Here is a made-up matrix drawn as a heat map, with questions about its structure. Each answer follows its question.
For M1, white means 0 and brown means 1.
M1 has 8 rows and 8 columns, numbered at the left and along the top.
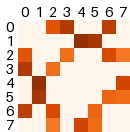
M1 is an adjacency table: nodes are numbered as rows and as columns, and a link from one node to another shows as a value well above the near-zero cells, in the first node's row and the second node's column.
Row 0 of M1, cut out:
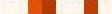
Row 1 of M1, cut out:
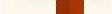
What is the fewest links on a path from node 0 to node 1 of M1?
3
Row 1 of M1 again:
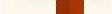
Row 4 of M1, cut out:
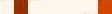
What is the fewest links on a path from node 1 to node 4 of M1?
1
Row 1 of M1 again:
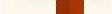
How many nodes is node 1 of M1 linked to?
2
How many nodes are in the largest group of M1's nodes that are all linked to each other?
3
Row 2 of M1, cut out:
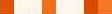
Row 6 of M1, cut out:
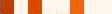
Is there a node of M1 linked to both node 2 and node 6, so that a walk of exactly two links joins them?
yes
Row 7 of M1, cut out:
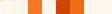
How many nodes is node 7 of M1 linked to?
3
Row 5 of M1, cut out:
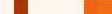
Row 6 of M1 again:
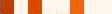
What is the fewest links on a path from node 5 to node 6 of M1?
1
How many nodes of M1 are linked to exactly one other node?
0
